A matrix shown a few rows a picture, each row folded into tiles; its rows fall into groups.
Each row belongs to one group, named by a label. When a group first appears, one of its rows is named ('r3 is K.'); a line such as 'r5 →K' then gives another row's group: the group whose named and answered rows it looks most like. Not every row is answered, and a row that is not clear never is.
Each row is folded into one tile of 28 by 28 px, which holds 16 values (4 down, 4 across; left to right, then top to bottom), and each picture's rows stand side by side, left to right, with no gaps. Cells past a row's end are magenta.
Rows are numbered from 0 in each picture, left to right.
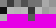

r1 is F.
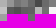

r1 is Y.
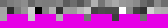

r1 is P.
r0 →P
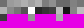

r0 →F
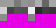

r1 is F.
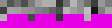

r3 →P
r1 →F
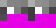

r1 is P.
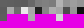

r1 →P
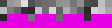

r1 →Y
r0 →F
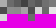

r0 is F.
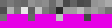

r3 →F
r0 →Y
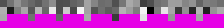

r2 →Y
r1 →Y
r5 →P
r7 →P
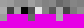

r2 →P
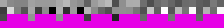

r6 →Y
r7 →Y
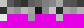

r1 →P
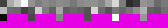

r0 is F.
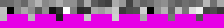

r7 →F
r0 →P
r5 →P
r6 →Y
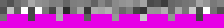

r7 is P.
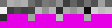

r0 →F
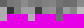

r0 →P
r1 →P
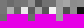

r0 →Y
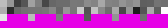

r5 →Y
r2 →Y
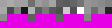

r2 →Y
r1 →F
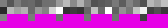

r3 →Y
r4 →Y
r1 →Y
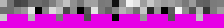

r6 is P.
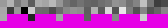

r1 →F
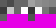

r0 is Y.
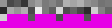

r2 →F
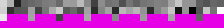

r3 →P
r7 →Y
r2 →F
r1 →P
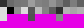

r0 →P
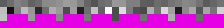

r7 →Y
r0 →P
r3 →Y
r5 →Y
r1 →P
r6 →P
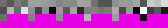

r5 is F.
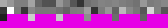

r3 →P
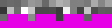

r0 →Y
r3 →F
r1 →F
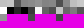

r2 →F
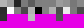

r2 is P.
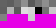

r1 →P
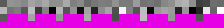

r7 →Y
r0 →F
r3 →P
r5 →P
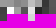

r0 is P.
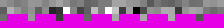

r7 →F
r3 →Y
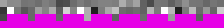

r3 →P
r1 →Y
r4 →F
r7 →Y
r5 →Y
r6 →P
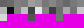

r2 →Y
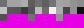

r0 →F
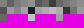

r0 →Y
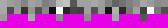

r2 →F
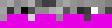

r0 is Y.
